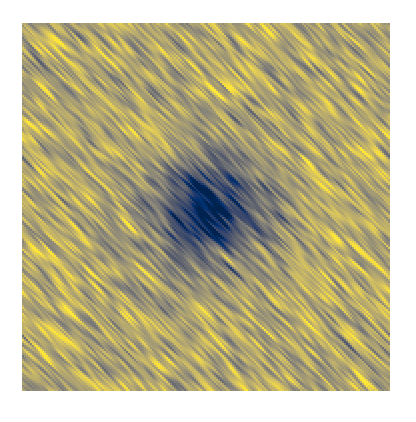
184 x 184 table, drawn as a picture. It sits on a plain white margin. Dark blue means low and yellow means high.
There is no seam. There is no overall slope. The centre is the ninth with the lowest average. Overall the values sit about 70% of the way up the scale. Most values sit high, with a long tail of low ones. A single dip lies in the centre. No single row or column stands out from its neighbours.
